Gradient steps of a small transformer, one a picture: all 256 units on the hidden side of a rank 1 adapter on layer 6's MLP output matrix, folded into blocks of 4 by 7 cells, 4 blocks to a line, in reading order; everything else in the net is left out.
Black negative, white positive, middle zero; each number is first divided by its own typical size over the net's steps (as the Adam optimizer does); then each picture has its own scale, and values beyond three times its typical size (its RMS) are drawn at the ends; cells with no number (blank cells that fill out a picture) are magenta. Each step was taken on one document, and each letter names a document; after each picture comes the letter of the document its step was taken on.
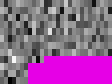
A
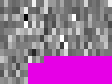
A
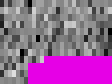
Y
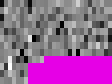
Y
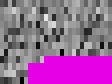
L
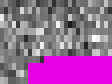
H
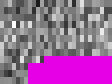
H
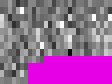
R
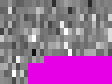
R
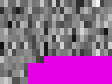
H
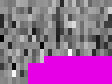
R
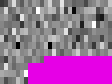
L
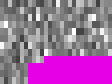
H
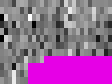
R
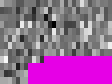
L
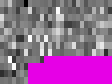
Y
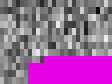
H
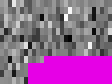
Y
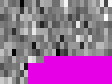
A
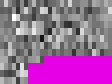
A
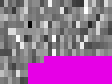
L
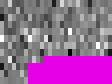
R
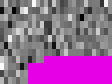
A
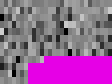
R
